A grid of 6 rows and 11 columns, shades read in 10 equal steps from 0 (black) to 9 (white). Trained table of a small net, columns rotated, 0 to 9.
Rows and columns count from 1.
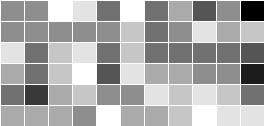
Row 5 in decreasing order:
8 8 7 7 7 6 5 5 4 4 2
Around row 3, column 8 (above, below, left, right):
5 6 4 4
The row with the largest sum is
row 6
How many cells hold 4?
12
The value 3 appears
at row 1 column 9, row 3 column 11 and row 4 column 5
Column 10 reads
5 6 4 5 7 8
